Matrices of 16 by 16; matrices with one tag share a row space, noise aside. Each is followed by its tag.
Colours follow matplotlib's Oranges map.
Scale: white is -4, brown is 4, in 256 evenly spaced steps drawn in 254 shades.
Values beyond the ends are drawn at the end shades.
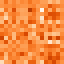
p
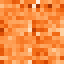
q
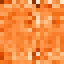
q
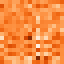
q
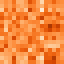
p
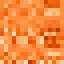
p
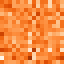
q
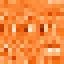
p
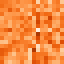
q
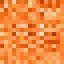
p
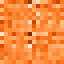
q
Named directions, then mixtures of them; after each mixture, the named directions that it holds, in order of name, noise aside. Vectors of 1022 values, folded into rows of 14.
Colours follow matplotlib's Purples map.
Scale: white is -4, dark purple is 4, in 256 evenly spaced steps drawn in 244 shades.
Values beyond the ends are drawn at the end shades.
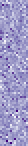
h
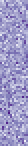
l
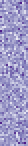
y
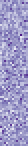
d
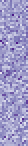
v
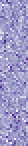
h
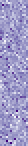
h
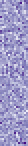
y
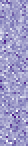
h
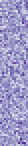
l, y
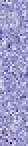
d, h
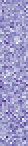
h, v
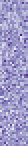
d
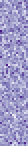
h, y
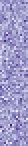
d, h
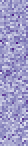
v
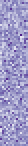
d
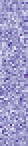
d
